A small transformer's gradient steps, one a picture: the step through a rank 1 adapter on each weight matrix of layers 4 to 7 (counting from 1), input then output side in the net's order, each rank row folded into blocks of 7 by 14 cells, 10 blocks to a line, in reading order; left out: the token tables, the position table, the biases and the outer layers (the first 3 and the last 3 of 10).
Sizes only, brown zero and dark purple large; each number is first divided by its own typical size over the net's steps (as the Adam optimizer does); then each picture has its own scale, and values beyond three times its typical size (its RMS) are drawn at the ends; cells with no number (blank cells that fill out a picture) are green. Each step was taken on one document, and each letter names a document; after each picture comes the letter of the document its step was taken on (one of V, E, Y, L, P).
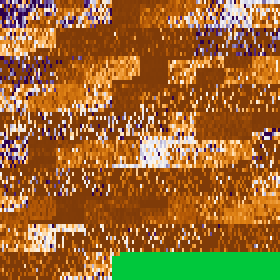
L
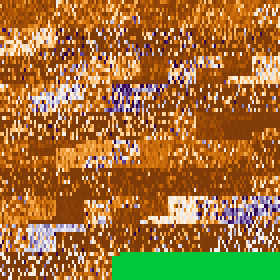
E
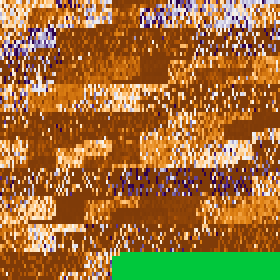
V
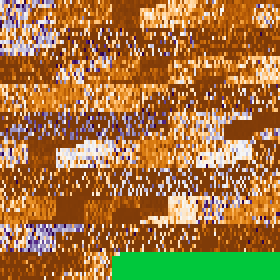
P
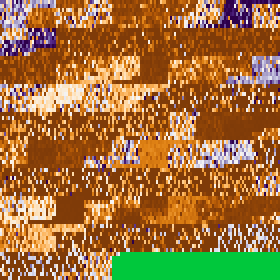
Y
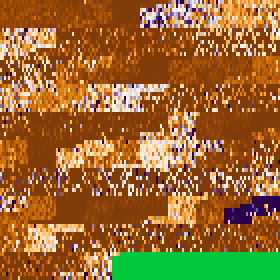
V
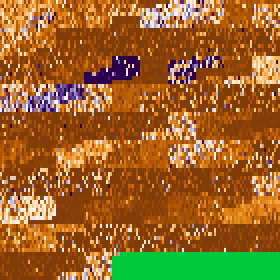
V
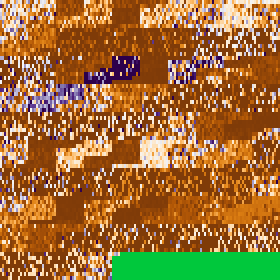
V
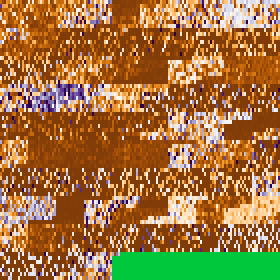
V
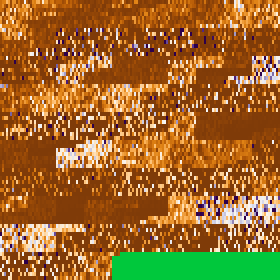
E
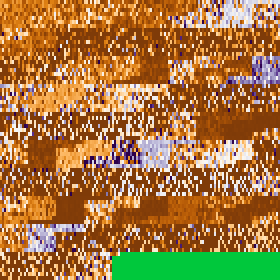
Y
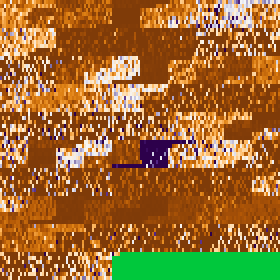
L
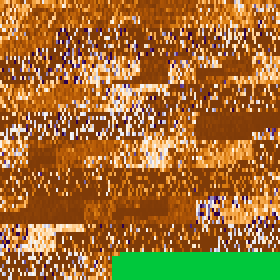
E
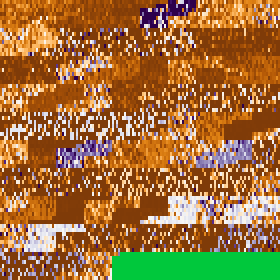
P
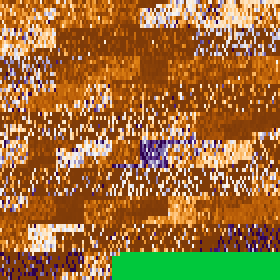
L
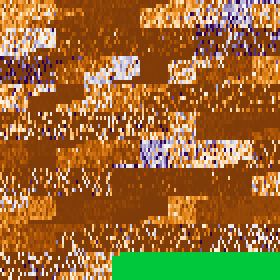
L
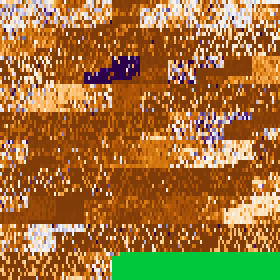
L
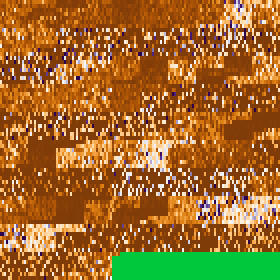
E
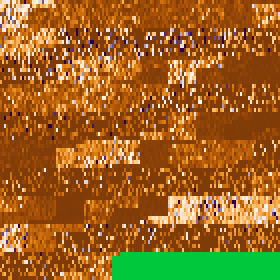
E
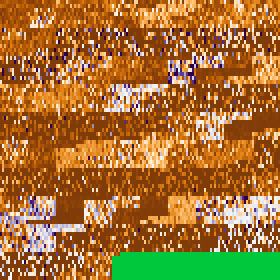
E
